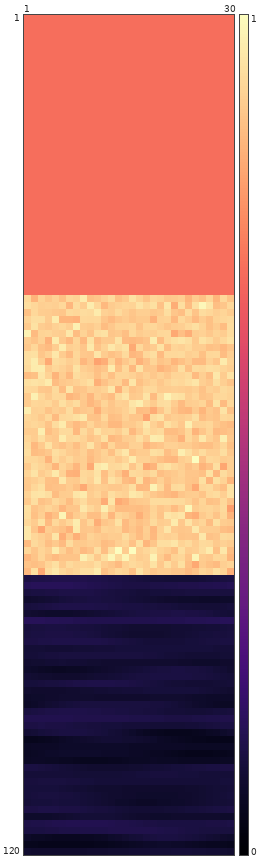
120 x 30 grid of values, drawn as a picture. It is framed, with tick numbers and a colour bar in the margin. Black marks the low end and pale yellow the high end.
The table splits into 3 rows of 1 panel. Panel 1,1: high, flat. Panel 2,1: very high, fine-grained, faint in contrast. Panel 3,1: very low, streaked across, faint in contrast.
